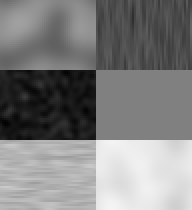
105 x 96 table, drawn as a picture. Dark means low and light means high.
The table splits into 3 rows of 2 panels. Panel 1,1: middling, smooth. Panel 1,2: low, streaked downward, faint in contrast. Panel 2,1: very low, blotchy, faint in contrast. Panel 2,2: middling, flat. Panel 3,1: high, streaked across, faint in contrast. Panel 3,2: very high, smooth, faint in contrast.
